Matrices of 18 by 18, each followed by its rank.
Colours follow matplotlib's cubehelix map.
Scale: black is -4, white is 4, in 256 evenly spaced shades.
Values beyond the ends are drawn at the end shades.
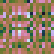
two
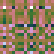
two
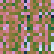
three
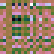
two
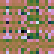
two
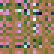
three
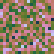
full rank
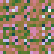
three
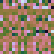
three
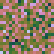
full rank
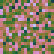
full rank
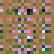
two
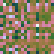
three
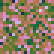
full rank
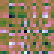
two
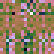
three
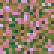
full rank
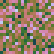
full rank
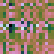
three
